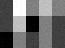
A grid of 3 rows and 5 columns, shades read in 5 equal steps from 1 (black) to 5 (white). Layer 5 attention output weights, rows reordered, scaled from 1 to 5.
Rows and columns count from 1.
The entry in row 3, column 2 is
3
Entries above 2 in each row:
4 2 2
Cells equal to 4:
2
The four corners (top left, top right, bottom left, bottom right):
2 3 1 2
